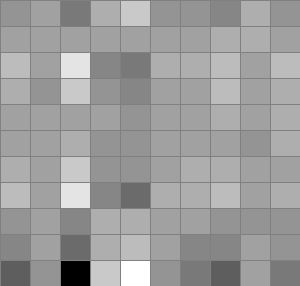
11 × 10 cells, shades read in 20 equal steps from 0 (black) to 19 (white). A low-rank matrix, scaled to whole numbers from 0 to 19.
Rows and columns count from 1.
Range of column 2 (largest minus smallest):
1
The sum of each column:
129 130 128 131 133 132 129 131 132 132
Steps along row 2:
same same same same same same up same down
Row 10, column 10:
11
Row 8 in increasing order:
8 10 12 12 13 13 13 14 14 17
